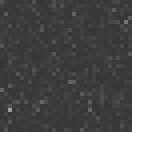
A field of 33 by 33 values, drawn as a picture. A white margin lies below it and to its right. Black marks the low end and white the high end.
Histogram: skewed, a long tail of high values. Grain: fine. Roughest part: bottom left. Slope: none. Stripes: none. Seam: none.
